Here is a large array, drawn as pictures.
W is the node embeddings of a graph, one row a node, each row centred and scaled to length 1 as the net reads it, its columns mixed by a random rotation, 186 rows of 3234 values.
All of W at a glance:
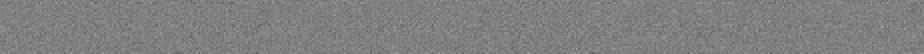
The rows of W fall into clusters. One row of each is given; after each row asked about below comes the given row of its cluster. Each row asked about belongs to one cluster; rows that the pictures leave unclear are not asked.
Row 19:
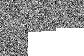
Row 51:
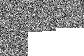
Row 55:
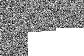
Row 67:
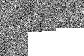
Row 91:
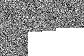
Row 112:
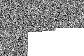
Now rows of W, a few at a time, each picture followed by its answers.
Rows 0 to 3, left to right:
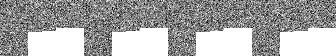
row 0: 55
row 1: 51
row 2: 112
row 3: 19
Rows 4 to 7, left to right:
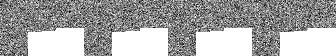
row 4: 55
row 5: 19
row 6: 91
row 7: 112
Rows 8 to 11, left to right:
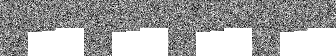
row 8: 112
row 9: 91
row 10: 67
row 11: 112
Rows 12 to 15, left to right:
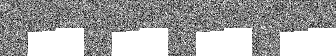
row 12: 112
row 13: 112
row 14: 55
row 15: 67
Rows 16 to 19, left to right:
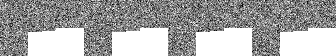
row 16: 112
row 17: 91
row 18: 67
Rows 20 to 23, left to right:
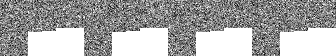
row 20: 51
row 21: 67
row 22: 91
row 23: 55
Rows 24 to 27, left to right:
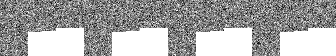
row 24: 51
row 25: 112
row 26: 51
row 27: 67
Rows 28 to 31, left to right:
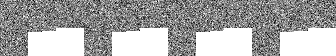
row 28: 91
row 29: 51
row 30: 112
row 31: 19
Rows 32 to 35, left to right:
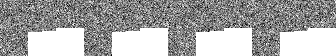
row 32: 91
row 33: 19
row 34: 67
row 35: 112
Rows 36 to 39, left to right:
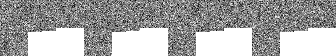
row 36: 67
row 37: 112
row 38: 67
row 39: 91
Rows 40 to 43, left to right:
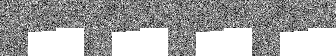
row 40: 19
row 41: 67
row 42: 112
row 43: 67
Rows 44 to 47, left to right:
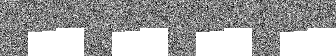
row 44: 91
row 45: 19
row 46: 67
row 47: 112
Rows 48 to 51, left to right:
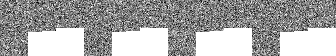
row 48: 51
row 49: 19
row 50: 112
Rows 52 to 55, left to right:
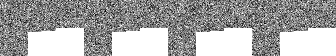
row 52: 112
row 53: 91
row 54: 67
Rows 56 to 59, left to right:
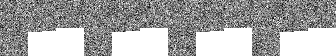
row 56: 51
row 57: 67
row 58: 51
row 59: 67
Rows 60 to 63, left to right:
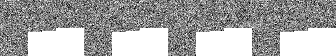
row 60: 91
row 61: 55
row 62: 19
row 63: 91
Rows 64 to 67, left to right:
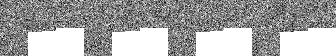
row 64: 55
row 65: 19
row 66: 112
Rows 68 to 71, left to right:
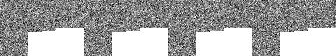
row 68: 112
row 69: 91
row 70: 91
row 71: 51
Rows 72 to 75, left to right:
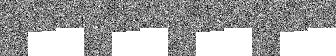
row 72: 51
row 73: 67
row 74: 67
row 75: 51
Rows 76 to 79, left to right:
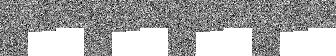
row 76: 19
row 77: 91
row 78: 112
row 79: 19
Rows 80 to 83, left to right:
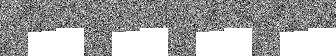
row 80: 67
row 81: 51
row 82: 19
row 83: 67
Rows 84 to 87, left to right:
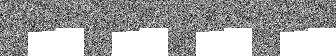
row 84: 112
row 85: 112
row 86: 19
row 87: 91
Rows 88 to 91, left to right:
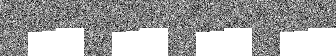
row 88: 112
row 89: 112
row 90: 67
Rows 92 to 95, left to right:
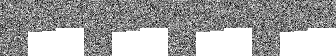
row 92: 51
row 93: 91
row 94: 91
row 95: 112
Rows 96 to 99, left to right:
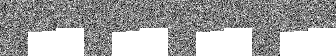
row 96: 51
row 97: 112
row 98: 91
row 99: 19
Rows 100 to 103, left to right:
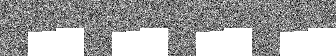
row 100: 51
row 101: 91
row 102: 55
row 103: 19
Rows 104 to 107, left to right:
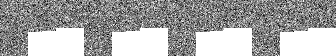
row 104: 19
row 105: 51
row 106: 112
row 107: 91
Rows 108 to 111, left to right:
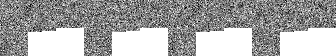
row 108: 67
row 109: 91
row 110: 67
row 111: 91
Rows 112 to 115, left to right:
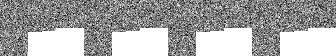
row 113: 55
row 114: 51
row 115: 91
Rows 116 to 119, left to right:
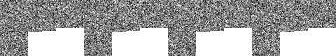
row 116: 51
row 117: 55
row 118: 51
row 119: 55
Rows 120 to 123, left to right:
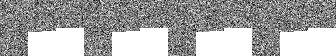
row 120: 51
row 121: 51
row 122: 19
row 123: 55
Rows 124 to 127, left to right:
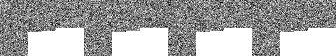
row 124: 112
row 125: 91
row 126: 55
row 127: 55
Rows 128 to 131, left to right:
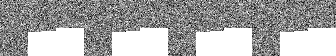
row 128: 19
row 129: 91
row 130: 55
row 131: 51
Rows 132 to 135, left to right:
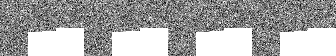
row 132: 19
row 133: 19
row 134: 55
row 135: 112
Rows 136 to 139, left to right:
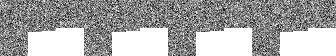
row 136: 112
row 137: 91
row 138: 51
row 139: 19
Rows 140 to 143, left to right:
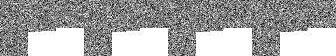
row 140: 19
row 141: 91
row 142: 112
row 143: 112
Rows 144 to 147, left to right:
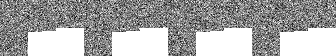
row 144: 19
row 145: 51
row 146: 55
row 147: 67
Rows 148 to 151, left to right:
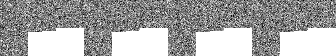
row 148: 51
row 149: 112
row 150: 112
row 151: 112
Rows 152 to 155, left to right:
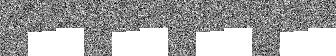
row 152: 67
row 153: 51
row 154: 51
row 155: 19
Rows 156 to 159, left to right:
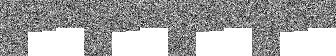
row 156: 91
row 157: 55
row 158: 19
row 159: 51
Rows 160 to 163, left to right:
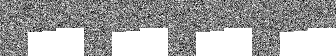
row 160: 67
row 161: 51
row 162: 91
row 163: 112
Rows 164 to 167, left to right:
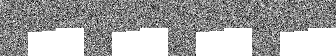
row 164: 112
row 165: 91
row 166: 19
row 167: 51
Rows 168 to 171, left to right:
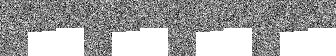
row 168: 67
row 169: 51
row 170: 112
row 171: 67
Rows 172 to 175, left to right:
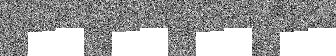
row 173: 51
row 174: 51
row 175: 67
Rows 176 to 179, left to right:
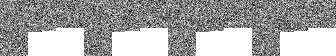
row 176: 91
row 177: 19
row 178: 112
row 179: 55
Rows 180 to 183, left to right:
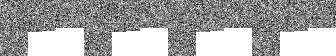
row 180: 112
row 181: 67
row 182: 91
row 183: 51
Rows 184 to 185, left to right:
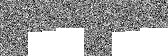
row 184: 91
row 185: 19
